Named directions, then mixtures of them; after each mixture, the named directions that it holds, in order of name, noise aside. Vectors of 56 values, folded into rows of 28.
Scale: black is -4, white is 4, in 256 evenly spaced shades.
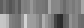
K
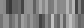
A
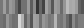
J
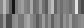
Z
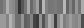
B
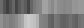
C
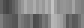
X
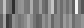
Z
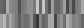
B, J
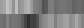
C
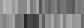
B, C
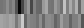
B, C, J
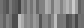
C, J, X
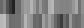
K, X, Z
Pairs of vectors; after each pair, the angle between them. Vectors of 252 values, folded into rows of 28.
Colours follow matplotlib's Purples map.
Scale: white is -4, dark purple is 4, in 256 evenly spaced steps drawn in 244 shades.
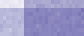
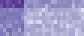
nearly opposite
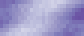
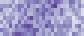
partly opposed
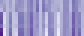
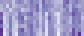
nearly parallel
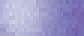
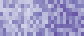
partly aligned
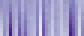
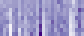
nearly opposite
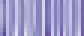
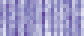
nearly opposite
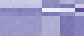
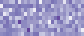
orthogonal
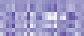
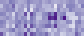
nearly opposite
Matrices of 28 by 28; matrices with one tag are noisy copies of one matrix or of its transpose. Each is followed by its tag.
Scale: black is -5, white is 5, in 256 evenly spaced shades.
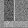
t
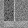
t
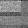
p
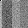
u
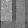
p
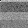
u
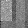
p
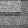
p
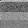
u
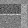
t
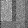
p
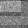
p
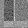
t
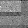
p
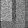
p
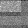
p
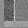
t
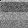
u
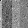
u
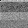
u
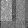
p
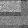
p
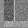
t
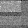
p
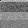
u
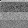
u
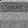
u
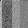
u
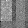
p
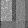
p
